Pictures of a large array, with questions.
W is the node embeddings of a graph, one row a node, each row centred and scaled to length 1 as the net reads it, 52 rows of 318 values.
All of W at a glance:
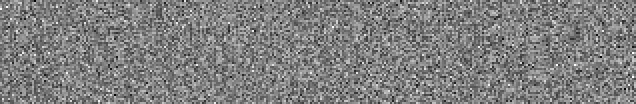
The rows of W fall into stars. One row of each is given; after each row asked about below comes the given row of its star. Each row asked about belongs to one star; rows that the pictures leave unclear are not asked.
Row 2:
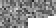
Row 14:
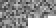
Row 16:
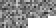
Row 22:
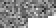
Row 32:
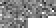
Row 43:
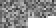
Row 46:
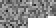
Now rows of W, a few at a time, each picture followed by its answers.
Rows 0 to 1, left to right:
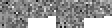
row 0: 32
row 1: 43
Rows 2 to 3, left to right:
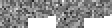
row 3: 2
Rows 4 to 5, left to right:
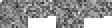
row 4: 46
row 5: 32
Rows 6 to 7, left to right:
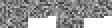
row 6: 14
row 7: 32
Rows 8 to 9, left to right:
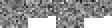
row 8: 46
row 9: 43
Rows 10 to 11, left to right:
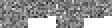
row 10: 16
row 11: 2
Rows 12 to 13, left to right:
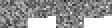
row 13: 14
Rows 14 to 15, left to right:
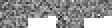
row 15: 2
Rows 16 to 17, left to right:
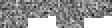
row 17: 46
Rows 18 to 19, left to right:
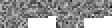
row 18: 22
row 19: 22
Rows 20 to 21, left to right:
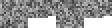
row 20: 2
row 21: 46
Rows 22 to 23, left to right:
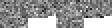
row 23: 16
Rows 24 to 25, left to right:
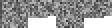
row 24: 43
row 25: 22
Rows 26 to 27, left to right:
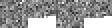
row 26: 14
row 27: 43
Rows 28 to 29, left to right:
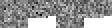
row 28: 16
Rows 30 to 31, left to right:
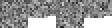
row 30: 14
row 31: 43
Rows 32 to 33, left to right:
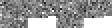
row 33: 16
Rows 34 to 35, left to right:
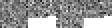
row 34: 46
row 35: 16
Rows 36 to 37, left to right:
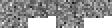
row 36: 22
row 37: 43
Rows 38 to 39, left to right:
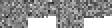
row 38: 14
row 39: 16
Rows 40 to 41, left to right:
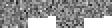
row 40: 43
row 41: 46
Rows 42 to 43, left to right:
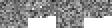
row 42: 46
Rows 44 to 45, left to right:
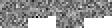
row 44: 22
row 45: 22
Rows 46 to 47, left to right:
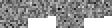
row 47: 22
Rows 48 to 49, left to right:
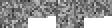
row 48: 14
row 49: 43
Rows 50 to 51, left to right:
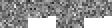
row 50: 14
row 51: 2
